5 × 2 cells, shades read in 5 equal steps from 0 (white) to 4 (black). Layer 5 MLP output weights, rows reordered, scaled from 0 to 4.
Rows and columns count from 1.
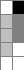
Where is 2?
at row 2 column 2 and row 3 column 2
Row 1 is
0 4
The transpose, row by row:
0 1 1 1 0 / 4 2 2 0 0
